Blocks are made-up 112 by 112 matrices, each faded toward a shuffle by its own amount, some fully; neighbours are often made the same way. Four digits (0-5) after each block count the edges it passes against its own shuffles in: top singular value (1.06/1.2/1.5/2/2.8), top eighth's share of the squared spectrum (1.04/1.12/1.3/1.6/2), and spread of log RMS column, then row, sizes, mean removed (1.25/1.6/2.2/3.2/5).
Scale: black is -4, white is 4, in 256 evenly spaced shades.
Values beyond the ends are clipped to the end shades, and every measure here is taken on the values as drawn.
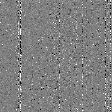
3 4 3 0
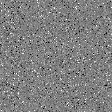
3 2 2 1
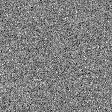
1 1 0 0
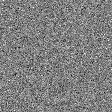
0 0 0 0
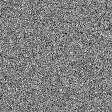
0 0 0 0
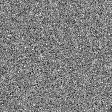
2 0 0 0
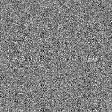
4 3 2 2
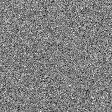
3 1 0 0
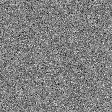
1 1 0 0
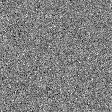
1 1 0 0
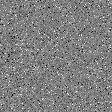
0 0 0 0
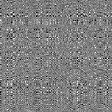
5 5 3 3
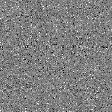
4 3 1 1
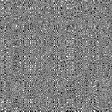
5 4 3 3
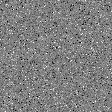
0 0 0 0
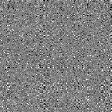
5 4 3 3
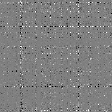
3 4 3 3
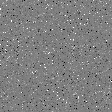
0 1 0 0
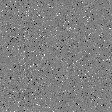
1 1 1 0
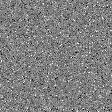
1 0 0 1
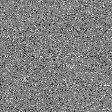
1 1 0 2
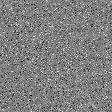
0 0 0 0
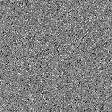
3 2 0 0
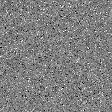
2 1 0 0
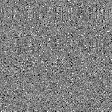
4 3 1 1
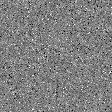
1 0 0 0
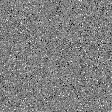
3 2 1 0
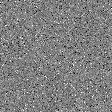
0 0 0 0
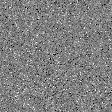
1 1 0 0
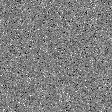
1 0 0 0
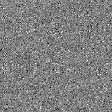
4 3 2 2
